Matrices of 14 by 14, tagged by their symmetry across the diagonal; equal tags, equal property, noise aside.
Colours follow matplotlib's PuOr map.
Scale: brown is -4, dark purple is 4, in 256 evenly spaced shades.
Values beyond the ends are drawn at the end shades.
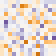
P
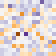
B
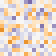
P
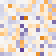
B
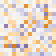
P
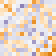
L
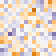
P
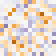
L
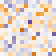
P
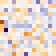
B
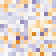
B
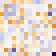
L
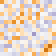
L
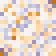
L
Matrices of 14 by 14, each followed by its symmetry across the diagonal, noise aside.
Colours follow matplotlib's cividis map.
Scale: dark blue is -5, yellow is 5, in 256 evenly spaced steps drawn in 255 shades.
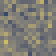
neither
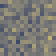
neither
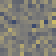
neither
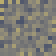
symmetric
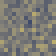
neither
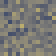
neither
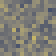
neither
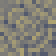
symmetric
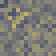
symmetric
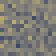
neither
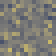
neither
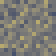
symmetric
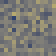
neither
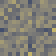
symmetric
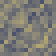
symmetric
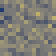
neither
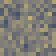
neither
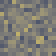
symmetric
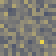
symmetric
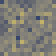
symmetric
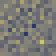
symmetric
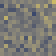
neither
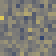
neither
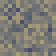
symmetric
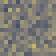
neither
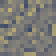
symmetric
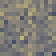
neither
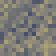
symmetric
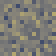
symmetric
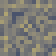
symmetric
